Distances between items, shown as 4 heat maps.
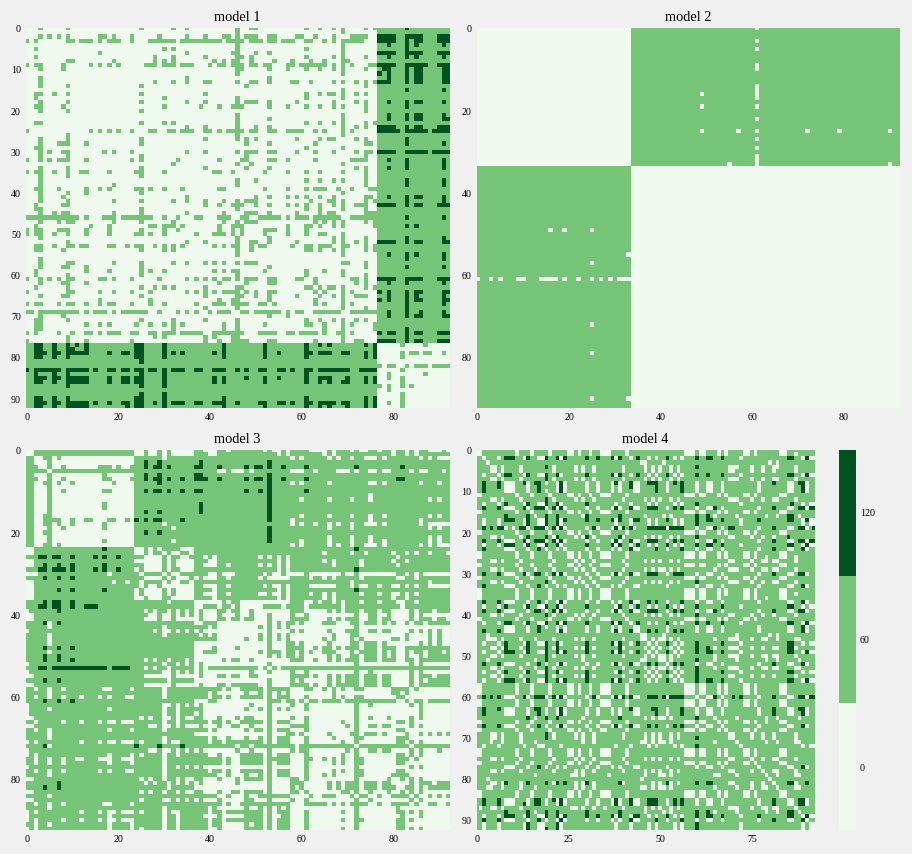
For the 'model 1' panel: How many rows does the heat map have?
93
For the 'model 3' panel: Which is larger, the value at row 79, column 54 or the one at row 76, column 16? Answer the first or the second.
the second
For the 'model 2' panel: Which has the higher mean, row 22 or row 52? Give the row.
22
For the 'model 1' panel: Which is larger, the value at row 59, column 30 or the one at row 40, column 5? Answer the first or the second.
the first
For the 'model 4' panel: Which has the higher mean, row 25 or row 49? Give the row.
49
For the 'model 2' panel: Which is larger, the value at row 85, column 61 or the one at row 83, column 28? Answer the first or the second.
the second
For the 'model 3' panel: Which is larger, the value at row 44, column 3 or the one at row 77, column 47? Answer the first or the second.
the first
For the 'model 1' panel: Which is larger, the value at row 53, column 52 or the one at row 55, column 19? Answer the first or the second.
the first
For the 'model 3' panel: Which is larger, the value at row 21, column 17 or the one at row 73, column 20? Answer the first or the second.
the second
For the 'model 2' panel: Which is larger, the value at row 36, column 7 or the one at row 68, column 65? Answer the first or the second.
the first
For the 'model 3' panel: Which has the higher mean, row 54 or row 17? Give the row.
17
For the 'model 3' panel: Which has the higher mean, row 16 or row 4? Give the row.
4
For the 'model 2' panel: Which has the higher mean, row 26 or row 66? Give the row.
26
